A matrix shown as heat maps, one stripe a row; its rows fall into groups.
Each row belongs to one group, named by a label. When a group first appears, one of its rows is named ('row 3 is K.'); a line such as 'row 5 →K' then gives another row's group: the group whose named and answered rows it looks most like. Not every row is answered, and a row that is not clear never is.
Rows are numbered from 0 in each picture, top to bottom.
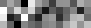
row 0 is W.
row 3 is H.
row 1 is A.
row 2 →H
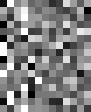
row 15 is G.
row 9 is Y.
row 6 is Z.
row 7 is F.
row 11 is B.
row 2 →G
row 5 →W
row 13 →Y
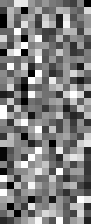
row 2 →W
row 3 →W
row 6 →G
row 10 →B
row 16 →Z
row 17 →G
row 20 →Y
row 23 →G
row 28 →Y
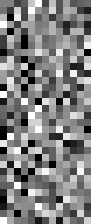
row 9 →Z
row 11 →Y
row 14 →W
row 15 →B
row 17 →W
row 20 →Z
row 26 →A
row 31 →F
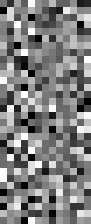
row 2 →Y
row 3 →A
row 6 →H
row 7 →G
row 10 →Z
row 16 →Y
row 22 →Y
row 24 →A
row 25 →Z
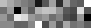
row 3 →B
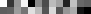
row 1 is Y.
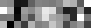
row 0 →H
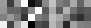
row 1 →B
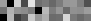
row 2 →W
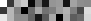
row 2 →F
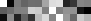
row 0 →Z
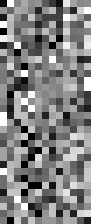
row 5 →F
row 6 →A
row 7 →H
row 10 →G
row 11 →H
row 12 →H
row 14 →G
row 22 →B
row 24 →F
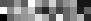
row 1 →A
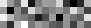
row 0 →Z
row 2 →F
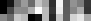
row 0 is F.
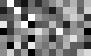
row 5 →B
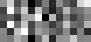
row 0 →Y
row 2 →B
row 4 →G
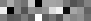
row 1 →Z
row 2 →B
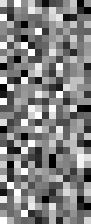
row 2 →Z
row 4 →B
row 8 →H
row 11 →H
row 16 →B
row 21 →H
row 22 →Y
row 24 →G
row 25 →Z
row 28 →A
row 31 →F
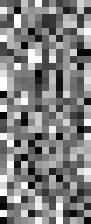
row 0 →B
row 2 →A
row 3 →A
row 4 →Y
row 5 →F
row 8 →B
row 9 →A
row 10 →F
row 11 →F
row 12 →F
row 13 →W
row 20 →Y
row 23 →Y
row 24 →Y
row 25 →F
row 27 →A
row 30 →Z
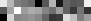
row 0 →F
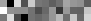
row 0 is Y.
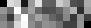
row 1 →A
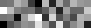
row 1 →F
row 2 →B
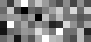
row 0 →G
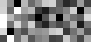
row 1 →A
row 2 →F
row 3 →A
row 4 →Z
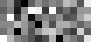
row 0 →H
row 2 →Y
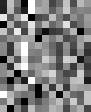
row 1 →W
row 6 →G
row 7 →G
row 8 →W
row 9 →G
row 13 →F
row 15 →Z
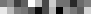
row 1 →F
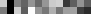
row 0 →Z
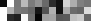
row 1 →F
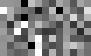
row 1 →F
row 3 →G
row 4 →A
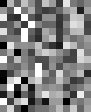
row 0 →W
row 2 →H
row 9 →B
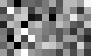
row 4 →G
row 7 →G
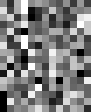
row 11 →F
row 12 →B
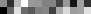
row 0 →G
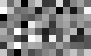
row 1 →F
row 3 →W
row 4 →A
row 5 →B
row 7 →H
